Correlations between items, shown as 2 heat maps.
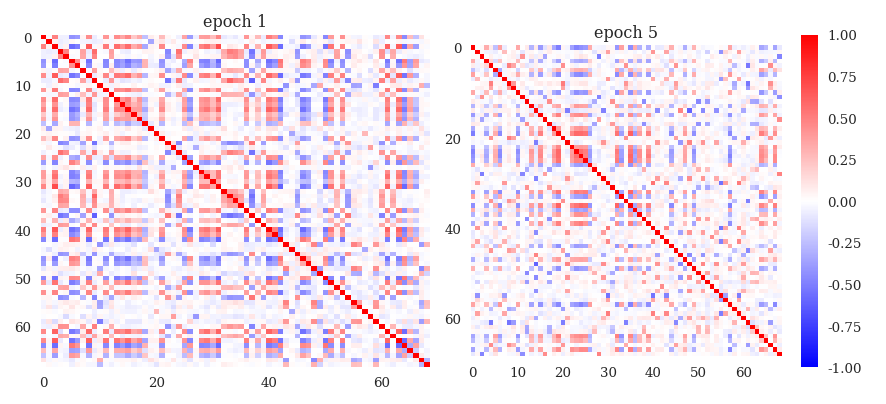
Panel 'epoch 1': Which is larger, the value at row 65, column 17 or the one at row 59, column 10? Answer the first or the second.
the first
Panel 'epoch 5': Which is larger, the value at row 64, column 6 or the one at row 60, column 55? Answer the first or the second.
the second
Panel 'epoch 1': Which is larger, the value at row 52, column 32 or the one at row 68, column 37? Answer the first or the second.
the first
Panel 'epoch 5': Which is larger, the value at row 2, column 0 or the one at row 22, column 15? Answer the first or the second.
the second
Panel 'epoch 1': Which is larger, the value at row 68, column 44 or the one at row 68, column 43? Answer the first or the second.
the second
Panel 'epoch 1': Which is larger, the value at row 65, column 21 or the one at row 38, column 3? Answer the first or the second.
the first
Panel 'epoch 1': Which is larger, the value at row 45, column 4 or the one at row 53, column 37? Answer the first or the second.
the second
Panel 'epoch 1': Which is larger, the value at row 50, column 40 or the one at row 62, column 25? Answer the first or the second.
the second
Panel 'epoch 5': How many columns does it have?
69
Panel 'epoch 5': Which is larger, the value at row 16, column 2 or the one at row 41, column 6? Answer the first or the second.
the second
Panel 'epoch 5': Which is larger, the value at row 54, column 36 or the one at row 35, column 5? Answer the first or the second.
the second
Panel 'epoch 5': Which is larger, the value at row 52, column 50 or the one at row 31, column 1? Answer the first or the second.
the first
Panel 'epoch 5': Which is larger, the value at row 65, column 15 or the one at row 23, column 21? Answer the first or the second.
the first
